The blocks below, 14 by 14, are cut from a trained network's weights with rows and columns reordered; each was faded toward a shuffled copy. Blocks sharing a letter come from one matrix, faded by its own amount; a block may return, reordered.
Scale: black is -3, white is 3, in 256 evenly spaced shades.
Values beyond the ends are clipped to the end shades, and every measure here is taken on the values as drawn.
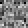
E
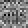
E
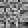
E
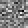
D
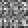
E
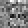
E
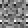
E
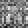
E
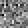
D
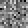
D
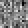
D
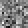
D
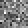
D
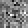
D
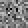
D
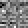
E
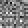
E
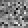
D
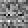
E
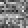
E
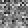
D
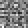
E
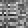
E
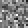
D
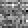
E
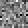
D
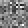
E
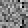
D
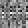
E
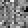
D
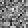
D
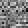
E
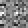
E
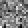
D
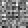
E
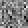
D
